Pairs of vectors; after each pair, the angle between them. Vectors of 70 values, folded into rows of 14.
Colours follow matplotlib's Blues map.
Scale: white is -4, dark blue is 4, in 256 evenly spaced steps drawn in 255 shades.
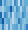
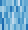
nearly parallel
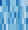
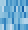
orthogonal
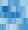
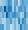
partly aligned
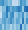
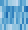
nearly parallel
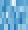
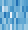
orthogonal
